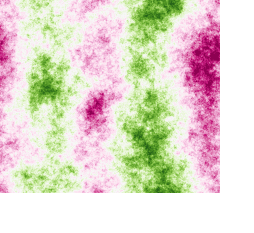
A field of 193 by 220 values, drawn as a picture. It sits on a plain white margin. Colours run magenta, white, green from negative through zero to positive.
Overall the values sit about 50% of the way up the scale. The texture varies smoothly and slowly. Stripes running up and down repeat 2 times from left to right. No lone cell stands out from its neighbours. The values follow a bell shape.
